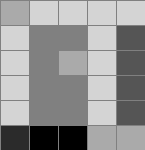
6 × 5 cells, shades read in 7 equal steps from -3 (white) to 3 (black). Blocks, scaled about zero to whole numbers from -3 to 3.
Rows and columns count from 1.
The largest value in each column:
2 3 3 -1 1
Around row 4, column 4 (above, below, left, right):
-2 -2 0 1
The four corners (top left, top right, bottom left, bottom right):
-1 -2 2 -1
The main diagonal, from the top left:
-1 0 -1 -2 1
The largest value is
3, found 2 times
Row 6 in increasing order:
-1 -1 2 3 3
